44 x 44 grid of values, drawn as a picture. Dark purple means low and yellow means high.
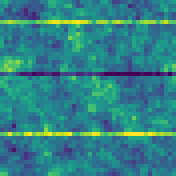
Rows 6, 19 and 34 differ from the rows beside them. No overall slope runs across the table. The middle right is the ninth with the lowest average. The grain runs across in streaks.
